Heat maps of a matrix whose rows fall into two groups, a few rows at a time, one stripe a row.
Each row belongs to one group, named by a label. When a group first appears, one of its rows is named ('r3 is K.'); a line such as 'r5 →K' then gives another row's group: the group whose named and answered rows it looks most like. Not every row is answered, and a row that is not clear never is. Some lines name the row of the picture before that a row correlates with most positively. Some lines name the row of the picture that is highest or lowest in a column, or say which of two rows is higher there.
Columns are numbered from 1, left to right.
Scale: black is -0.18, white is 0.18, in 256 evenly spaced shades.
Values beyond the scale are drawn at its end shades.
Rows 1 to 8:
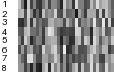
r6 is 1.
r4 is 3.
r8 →1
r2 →1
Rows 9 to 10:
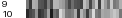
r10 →3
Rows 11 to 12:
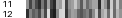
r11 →3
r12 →3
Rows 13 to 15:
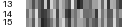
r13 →1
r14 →1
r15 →1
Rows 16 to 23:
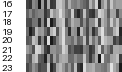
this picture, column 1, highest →21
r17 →1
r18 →3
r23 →3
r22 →3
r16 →3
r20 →3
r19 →1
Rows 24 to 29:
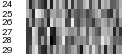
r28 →3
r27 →3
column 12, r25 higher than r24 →No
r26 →1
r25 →1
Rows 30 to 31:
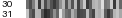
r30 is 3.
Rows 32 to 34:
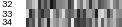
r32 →3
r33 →1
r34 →1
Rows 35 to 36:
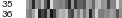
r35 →1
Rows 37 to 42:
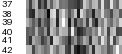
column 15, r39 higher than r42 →No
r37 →3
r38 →1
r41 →3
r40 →1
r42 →1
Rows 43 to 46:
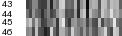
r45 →1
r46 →1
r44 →3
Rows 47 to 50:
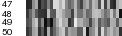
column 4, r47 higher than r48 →Yes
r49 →3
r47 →3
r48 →3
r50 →3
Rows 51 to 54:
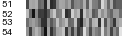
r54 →3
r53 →3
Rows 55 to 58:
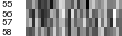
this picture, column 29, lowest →57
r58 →1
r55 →3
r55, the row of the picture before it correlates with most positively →51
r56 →1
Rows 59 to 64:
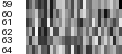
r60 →3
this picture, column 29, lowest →62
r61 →3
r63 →3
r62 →1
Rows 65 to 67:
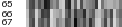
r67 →1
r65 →1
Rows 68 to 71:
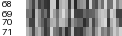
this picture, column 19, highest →68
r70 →1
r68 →1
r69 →1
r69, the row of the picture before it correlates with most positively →66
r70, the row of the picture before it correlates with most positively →66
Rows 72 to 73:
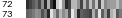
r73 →1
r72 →3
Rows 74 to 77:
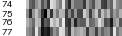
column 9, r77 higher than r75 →Yes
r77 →1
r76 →1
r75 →3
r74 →1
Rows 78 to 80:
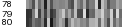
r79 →3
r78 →3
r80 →3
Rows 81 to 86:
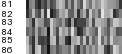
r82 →3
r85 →1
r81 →3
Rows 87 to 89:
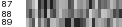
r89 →1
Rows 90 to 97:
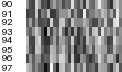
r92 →1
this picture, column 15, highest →91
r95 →1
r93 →3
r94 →1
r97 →1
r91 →3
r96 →1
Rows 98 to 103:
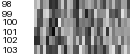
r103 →1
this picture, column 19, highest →98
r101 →3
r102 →3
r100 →1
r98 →1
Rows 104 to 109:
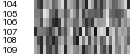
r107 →3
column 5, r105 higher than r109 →Yes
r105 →1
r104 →1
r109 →1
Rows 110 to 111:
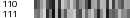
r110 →3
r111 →3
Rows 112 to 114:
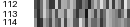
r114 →1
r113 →1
